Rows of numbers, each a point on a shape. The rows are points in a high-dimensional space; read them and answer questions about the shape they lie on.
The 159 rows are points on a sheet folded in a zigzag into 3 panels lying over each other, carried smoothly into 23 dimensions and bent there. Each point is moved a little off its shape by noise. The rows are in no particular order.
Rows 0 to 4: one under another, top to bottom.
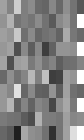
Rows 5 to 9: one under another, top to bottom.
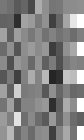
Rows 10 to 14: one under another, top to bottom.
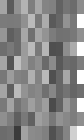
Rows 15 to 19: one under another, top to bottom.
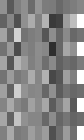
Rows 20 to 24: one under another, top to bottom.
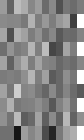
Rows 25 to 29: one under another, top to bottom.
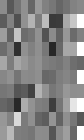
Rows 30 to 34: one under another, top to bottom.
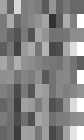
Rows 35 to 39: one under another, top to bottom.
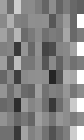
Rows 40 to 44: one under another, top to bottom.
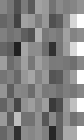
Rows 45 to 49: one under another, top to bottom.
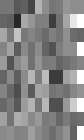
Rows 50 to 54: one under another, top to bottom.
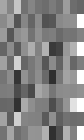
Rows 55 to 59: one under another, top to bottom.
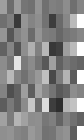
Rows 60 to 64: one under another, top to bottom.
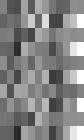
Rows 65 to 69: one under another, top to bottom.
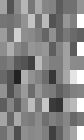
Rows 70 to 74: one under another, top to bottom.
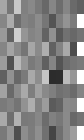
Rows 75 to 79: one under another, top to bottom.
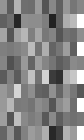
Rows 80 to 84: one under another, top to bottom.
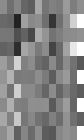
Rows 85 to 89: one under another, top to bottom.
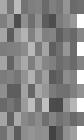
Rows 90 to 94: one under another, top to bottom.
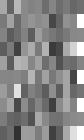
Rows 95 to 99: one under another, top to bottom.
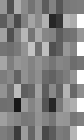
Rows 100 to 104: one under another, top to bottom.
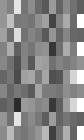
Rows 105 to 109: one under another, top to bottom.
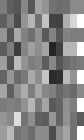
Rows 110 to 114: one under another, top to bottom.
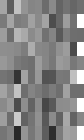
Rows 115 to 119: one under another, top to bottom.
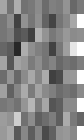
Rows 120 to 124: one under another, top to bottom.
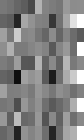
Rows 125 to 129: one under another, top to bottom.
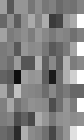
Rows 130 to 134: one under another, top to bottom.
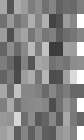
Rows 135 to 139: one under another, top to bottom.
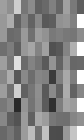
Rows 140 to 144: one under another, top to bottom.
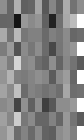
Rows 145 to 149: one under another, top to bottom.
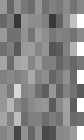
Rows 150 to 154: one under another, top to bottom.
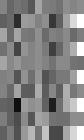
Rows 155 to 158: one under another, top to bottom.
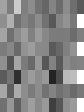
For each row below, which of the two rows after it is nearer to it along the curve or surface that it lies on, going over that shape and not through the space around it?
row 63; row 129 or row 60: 60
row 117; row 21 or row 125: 125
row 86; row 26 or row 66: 66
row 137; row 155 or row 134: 134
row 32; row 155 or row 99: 99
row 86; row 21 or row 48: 48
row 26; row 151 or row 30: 30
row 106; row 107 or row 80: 107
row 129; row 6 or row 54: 6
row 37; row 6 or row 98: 98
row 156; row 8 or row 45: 45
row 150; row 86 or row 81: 81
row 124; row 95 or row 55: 95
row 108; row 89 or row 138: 89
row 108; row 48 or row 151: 48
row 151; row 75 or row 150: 150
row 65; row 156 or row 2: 156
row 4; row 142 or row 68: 68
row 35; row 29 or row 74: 29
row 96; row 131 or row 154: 154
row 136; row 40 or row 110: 40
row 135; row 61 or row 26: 26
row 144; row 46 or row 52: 46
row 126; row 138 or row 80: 80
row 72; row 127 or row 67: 127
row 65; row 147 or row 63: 147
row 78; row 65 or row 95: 95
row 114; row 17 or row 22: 17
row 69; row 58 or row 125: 125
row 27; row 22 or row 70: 22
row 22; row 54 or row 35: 35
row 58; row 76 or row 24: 76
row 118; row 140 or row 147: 147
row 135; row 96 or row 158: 158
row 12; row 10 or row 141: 141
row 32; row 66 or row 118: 118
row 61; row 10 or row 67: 67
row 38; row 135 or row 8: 135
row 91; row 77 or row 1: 77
